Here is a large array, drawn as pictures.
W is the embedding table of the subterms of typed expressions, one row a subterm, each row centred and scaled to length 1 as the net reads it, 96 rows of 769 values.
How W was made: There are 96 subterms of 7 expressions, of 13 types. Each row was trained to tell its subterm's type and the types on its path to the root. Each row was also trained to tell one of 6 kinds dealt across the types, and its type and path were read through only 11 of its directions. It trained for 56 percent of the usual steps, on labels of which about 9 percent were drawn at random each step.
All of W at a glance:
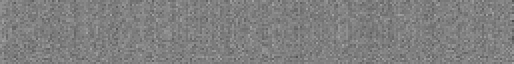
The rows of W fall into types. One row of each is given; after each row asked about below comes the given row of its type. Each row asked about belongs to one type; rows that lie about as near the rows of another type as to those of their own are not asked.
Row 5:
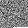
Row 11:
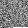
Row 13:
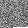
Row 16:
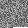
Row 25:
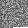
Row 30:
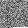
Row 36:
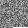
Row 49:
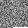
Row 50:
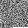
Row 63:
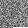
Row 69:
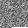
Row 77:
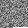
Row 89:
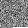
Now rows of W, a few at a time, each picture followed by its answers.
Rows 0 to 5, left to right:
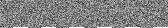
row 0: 5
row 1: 69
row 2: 30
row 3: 25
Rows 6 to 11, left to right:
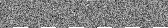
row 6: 49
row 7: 11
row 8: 13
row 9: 69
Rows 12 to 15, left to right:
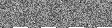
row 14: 89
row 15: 50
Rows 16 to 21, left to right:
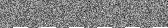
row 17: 25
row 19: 63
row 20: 36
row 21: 30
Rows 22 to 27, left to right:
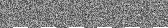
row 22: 36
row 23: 30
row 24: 50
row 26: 49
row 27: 49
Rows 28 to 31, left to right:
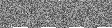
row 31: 69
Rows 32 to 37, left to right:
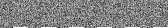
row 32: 50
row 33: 63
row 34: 16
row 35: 63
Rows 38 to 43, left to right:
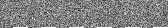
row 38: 25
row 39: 49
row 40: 16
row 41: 16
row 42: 49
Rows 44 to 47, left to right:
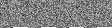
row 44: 11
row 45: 89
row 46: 11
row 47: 30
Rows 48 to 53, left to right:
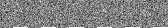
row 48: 25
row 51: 25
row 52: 89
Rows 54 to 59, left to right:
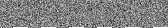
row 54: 89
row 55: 89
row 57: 50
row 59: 36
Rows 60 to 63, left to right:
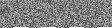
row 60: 69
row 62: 69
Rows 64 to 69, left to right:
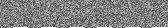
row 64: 30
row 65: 11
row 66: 16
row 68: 36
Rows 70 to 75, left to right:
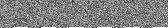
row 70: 16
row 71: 69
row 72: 63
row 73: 5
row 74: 30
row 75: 77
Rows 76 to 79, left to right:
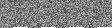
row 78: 30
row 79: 63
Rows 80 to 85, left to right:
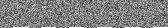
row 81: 16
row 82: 36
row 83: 11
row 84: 50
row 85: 16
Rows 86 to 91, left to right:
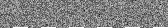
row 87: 63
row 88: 89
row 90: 25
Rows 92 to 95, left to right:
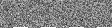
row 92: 50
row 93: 89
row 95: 50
